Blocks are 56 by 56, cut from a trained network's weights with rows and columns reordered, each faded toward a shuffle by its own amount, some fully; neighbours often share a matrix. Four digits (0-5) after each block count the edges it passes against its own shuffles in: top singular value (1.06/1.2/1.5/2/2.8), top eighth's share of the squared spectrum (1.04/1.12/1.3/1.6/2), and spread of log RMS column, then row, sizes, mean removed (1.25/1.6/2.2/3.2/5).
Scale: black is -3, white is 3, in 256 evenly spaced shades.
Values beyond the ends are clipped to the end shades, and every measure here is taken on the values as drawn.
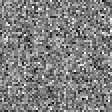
2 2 1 1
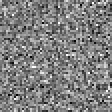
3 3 1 1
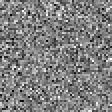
2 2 0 0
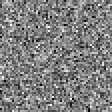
1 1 0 0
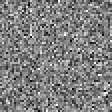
2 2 0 0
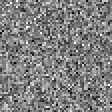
0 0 0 0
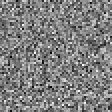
1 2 0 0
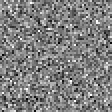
0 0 0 0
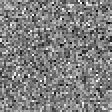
0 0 0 0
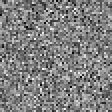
1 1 0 0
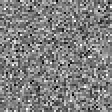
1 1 0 0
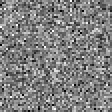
1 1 0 0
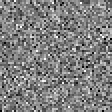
2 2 0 0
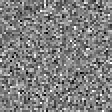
0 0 0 0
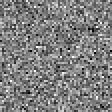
0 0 0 0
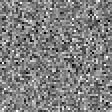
0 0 0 0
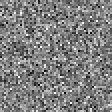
1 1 0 0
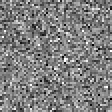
0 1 0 0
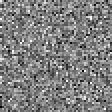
0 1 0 0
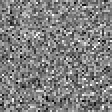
2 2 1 0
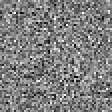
2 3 1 1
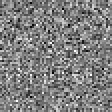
3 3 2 1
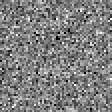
1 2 0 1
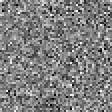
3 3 1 1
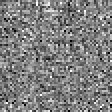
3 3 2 2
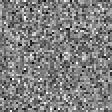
2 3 1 1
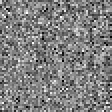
2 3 1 1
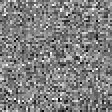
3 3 1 1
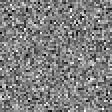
2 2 0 0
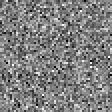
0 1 0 0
